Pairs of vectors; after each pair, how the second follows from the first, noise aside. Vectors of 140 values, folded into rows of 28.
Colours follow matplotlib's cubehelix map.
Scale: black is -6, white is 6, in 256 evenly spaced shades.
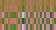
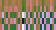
scaled up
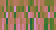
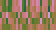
reversed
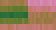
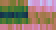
scaled up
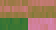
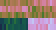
scaled up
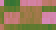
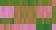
reversed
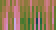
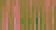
shrunk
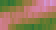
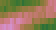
reversed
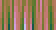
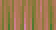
shrunk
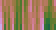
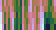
scaled up
